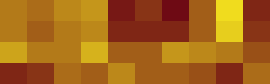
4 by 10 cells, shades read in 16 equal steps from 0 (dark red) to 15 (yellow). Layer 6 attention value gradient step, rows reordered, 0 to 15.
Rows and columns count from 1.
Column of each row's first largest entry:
9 9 4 5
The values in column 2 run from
3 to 8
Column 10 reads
2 3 5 7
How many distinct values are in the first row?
10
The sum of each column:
29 24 32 37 18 17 18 26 39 17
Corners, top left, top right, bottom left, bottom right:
8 2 2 7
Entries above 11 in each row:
1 1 1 0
